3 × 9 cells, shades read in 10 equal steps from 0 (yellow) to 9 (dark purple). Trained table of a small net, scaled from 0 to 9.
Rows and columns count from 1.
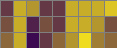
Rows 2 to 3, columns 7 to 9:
2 3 6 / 0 4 5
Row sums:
33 42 40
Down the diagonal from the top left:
7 2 9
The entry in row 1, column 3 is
3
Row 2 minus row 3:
1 0 -1 -1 2 -1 2 -1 1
